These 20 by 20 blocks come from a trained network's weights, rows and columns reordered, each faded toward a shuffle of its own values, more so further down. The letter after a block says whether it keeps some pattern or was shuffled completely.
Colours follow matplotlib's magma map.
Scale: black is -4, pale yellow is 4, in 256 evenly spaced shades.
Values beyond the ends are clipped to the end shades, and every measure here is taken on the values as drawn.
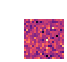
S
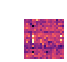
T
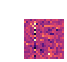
T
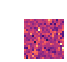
S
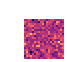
S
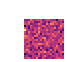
S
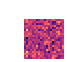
T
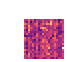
T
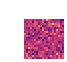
S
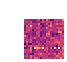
T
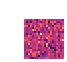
S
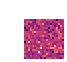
S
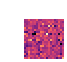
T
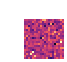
S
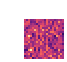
T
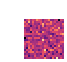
S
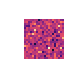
S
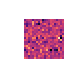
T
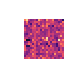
T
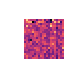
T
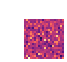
S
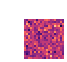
T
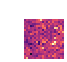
T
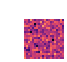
S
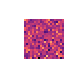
S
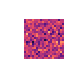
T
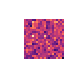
T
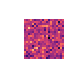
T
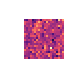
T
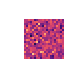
S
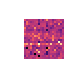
T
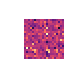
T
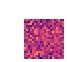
S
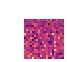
S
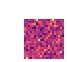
S
